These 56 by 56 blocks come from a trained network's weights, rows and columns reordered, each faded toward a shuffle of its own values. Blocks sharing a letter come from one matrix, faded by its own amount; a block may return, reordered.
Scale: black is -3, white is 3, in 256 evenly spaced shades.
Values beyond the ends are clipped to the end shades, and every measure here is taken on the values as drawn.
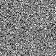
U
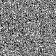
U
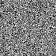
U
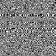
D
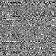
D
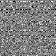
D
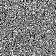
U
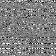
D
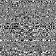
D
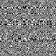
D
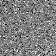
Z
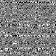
D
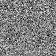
U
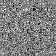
Z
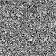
U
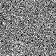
U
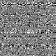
D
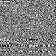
D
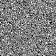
U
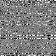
D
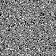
Z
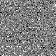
Z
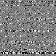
D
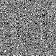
Z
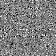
Z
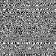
D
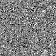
Z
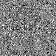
Z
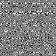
D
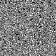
U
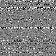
D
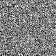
U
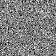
Z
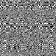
D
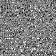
Z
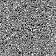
Z
